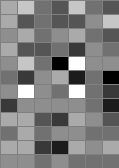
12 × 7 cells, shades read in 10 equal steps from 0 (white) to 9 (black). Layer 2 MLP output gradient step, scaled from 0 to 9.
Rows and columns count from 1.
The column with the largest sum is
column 7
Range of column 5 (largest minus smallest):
8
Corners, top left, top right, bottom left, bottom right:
3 6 4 5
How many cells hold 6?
10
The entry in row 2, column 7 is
2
